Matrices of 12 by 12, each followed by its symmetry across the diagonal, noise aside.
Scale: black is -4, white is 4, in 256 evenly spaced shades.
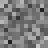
symmetric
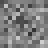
symmetric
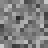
symmetric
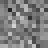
neither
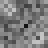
symmetric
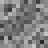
symmetric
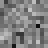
neither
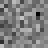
neither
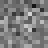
neither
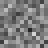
symmetric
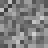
symmetric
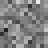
neither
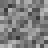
symmetric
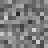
neither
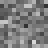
neither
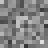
symmetric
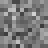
neither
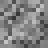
symmetric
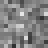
neither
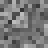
symmetric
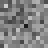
symmetric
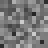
symmetric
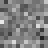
neither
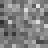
neither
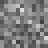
neither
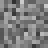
neither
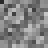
symmetric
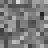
neither
